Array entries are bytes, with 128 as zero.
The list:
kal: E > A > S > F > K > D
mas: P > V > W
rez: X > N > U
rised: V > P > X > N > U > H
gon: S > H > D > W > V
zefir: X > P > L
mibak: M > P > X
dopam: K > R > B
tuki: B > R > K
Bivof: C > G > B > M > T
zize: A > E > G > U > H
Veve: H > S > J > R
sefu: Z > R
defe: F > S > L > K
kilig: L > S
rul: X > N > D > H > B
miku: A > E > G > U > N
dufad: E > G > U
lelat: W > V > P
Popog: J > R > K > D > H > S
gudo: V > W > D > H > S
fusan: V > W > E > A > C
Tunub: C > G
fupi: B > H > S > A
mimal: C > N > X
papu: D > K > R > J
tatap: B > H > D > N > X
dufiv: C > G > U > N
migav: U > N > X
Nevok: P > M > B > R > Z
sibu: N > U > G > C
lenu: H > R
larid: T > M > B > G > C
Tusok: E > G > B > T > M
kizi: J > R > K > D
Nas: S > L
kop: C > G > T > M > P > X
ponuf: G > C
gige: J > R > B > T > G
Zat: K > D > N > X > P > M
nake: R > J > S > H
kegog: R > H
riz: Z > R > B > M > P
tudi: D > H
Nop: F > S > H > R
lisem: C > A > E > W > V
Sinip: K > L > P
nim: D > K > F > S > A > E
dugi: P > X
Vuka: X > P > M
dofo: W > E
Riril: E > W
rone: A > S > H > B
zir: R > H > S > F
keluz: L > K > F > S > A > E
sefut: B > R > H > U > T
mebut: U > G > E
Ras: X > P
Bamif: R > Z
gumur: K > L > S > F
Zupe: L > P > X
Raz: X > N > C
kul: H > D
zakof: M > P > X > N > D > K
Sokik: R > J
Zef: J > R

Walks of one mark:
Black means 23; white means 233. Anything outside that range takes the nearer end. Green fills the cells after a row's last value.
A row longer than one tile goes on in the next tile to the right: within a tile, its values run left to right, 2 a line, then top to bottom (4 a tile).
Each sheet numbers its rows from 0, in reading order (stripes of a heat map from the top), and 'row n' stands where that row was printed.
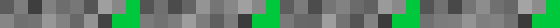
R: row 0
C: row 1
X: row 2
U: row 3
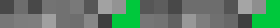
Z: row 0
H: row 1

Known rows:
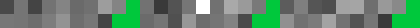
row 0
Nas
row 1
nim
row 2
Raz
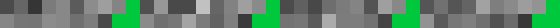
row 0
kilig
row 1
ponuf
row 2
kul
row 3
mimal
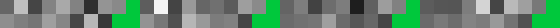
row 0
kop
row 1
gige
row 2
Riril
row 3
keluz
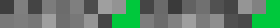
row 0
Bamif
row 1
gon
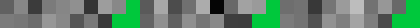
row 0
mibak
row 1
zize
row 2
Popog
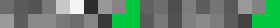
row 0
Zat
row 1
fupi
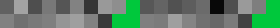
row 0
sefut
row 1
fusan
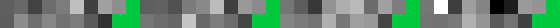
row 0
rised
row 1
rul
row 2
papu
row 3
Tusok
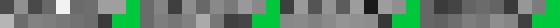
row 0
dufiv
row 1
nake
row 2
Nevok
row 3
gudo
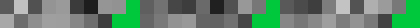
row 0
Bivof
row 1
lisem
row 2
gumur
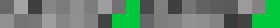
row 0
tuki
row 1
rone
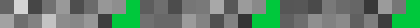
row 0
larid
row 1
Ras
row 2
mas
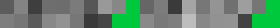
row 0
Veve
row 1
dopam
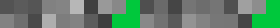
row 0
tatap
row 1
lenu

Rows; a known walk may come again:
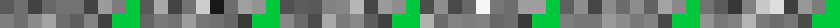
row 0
lelat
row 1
dufad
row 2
tatap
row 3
dufiv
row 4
Sokik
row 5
zakof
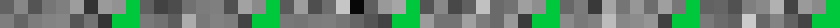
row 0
Vuka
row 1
tudi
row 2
miku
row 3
Tunub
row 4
dopam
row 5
rul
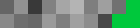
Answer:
kizi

